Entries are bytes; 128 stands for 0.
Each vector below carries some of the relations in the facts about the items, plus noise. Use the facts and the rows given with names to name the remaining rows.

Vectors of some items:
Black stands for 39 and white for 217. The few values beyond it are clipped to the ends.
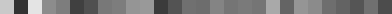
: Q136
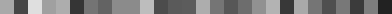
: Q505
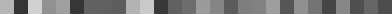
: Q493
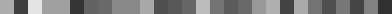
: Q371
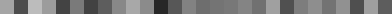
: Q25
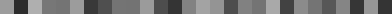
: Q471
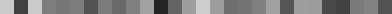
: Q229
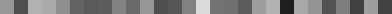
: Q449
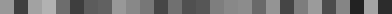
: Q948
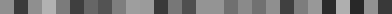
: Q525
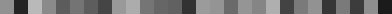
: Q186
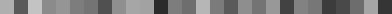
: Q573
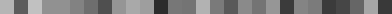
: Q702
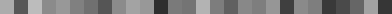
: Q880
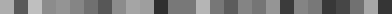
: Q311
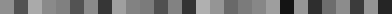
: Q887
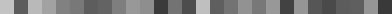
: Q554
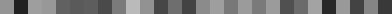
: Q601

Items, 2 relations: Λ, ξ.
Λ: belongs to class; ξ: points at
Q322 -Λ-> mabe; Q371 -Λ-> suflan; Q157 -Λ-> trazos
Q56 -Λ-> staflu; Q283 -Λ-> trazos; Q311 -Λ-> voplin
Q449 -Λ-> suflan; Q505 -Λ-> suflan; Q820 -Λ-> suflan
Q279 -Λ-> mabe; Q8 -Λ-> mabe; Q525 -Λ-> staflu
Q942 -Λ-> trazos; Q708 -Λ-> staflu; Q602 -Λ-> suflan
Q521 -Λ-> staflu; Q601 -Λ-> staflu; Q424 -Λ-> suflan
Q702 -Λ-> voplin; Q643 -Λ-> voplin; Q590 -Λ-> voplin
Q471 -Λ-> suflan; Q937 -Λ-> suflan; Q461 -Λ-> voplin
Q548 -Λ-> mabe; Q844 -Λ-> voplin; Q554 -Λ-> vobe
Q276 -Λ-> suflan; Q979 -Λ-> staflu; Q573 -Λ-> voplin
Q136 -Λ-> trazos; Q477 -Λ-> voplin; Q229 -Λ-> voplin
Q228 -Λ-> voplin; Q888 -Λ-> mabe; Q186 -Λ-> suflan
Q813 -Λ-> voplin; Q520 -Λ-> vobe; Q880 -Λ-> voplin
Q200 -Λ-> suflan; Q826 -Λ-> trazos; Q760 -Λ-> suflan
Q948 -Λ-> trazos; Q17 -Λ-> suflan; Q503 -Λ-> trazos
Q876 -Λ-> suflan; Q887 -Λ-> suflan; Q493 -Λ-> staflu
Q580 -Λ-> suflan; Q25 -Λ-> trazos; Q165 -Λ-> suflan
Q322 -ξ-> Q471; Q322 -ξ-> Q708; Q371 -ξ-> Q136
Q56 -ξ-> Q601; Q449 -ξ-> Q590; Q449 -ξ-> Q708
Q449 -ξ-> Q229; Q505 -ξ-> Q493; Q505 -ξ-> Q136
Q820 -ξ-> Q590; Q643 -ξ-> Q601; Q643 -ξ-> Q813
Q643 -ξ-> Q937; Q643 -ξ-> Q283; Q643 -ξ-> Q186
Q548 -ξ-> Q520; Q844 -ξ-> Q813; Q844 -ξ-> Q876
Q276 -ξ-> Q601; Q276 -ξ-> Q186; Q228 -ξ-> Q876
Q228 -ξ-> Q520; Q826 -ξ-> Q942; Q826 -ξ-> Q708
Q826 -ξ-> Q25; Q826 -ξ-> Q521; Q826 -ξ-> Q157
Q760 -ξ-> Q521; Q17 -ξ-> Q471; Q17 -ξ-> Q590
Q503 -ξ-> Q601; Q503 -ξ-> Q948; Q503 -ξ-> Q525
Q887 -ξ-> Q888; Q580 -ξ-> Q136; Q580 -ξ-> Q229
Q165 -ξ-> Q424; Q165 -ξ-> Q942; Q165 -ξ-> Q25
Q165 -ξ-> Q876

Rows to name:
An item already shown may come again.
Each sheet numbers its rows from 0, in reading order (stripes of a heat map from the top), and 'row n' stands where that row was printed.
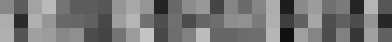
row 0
Q826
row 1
Q283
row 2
Q322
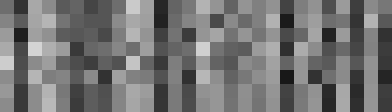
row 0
Q521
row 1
Q826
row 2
Q601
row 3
Q580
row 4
Q520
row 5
Q887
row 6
Q525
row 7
Q525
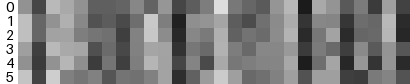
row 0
Q449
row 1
Q228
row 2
Q844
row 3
Q979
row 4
Q56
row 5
Q229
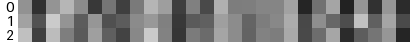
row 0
Q56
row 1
Q424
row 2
Q813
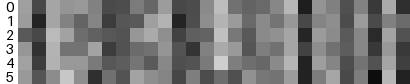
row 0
Q17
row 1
Q708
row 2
Q760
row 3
Q471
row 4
Q820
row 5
Q503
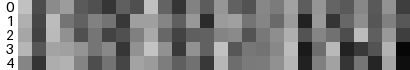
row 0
Q520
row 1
Q888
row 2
Q876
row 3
Q643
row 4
Q276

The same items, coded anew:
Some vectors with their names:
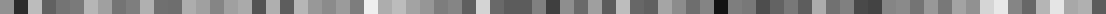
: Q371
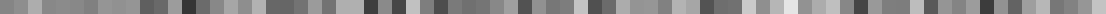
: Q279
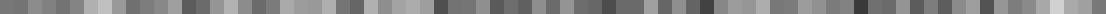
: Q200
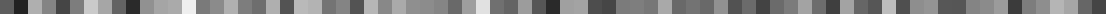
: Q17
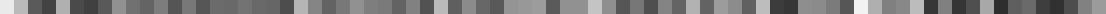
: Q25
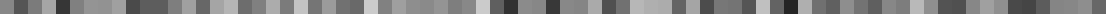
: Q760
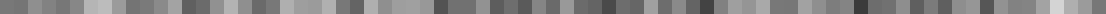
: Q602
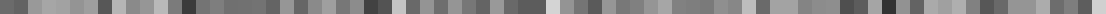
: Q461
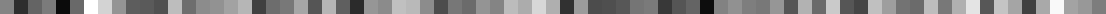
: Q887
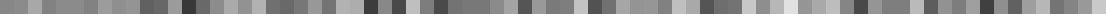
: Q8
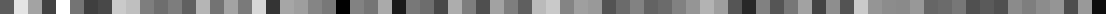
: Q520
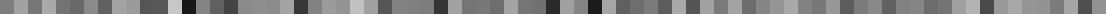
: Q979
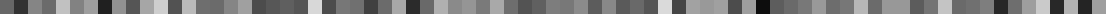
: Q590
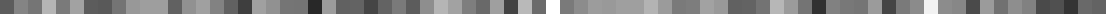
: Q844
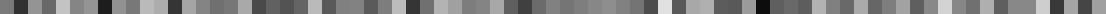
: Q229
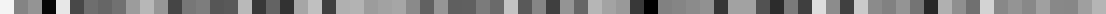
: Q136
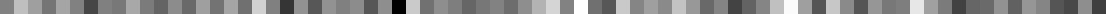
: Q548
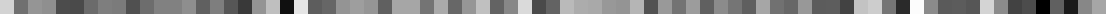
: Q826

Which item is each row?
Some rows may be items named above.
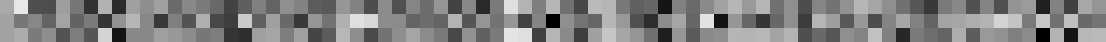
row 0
Q283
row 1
Q493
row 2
Q503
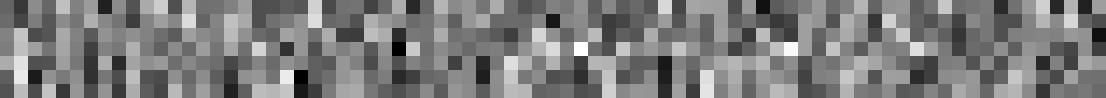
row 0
Q590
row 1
Q471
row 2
Q876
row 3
Q548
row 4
Q283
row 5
Q601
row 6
Q56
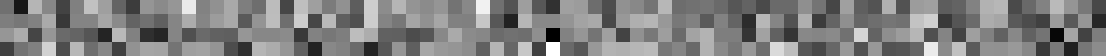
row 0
Q449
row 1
Q165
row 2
Q521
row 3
Q643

